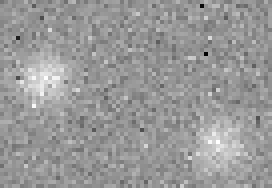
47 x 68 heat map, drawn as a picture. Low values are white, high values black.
Mirror symmetry: none. Average level on the scale: 40%. Dips: two. Histogram: heavy tails on both sides. Odd rows or columns: none.
